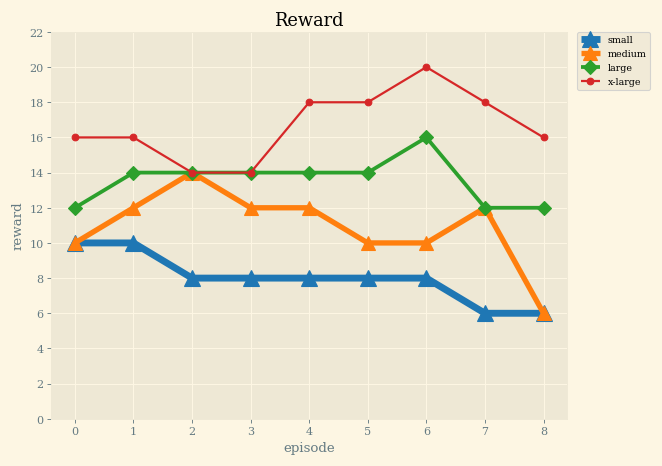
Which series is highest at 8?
x-large
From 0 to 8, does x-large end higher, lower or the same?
the same
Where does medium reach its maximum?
2
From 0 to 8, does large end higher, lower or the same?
the same
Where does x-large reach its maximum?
6
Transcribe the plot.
Title: Reward
x-axis: episode, ticks 0 1 2 3 4 5 6 7 8
y-axis: reward, ticks 0 2 4 6 8 10 12 14 16 18 20 22
Legend: small, medium, large, x-large
Values:
small: 10 10 8 8 8 8 8 6 6
medium: 10 12 14 12 12 10 10 12 6
large: 12 14 14 14 14 14 16 12 12
x-large: 16 16 14 14 18 18 20 18 16
